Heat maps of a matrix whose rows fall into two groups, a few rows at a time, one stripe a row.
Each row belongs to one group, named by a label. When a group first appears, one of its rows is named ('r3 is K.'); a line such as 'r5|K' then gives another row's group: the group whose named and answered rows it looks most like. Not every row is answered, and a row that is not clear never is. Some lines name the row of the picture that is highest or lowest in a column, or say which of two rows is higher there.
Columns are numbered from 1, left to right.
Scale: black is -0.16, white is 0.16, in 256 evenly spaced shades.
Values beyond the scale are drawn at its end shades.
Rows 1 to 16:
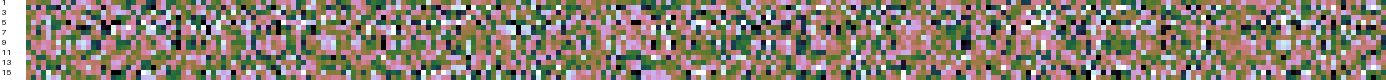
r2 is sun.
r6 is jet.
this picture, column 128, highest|6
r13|sun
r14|sun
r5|sun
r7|jet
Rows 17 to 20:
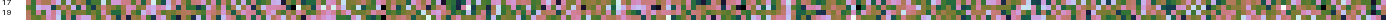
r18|jet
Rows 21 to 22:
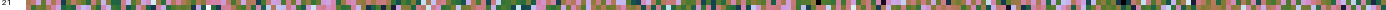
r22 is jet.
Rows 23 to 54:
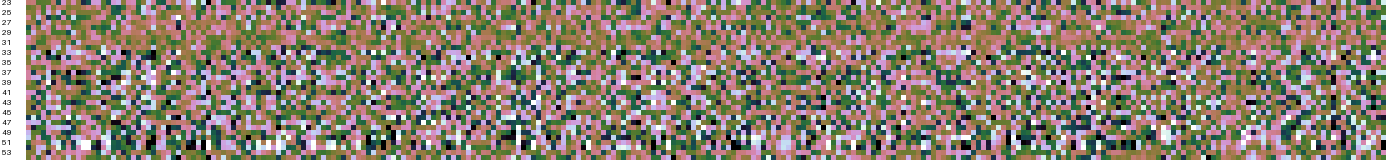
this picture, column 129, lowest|23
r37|jet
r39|jet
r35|jet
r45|sun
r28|jet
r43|jet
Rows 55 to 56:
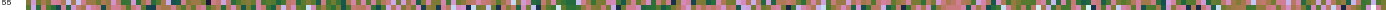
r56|sun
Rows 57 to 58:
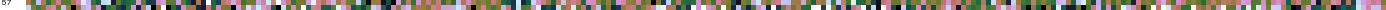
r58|sun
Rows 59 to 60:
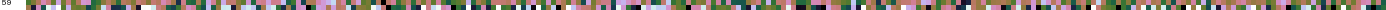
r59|jet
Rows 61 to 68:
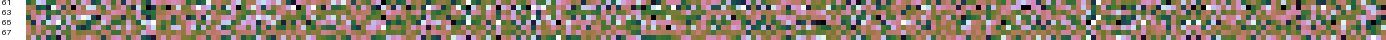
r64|jet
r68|sun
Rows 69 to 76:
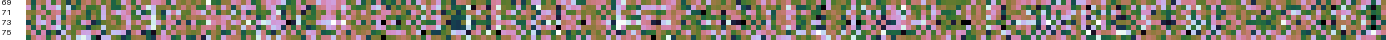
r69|jet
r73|jet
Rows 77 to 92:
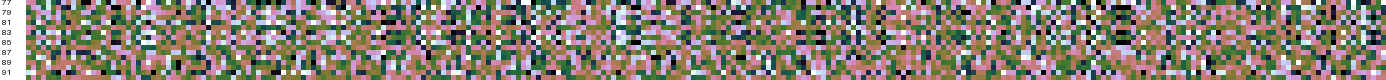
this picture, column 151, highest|78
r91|sun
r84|jet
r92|sun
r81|jet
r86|sun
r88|jet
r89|jet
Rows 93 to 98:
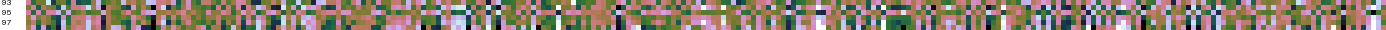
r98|sun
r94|sun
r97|sun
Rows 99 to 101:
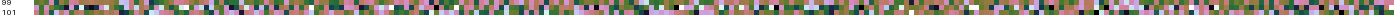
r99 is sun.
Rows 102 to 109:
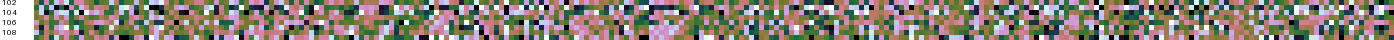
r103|sun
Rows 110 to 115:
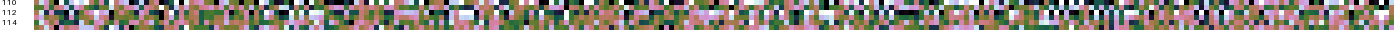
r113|sun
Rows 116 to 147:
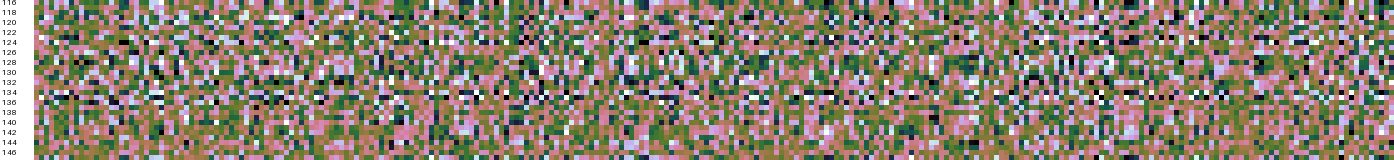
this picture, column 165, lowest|119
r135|sun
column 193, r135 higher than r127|No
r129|jet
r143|sun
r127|jet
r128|jet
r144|jet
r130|jet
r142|sun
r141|sun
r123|sun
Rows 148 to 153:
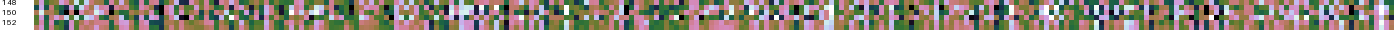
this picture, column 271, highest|149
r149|sun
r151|jet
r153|sun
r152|sun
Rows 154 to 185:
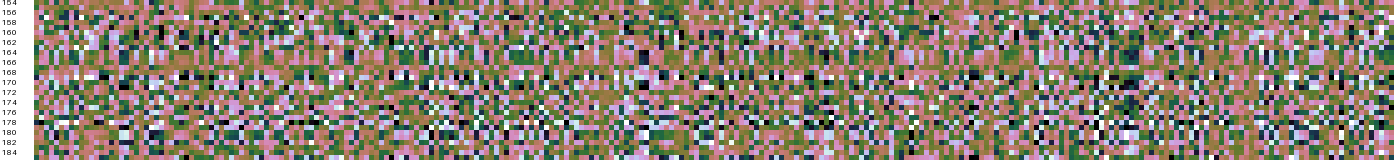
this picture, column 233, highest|179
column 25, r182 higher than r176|No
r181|sun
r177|sun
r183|sun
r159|sun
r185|jet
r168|jet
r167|sun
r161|jet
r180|sun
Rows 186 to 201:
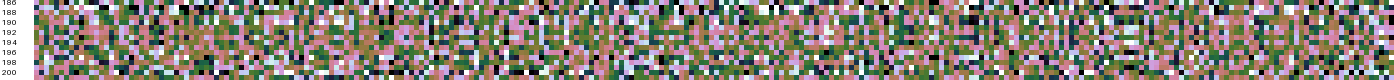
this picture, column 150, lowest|187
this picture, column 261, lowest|200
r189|jet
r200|jet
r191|sun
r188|jet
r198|jet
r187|jet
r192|sun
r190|jet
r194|sun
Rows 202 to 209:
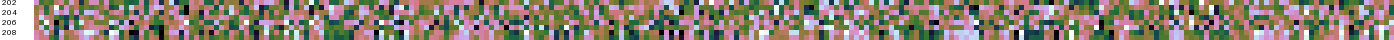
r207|sun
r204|jet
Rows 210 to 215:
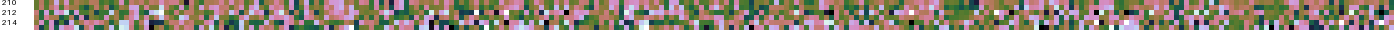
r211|jet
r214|sun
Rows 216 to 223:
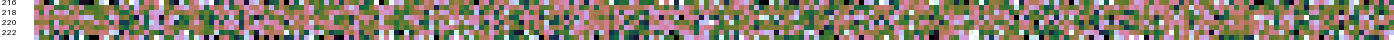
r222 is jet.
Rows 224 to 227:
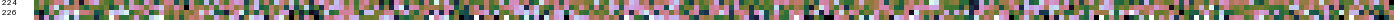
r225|jet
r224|jet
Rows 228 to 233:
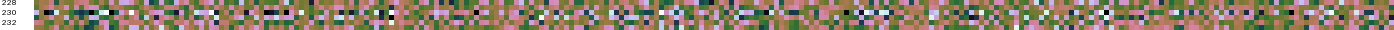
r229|jet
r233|jet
